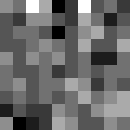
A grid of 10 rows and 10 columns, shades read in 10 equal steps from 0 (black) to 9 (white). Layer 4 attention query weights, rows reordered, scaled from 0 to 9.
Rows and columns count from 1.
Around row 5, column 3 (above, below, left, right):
4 3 3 4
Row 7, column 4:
4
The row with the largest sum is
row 1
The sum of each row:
44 34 35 40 35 34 40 42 37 34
